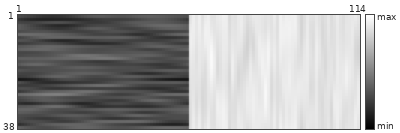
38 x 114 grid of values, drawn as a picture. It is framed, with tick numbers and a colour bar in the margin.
It is made of 1 by 2 panels. Panel 1,1: low, streaked across. Panel 1,2: very high, streaked downward, faint in contrast.
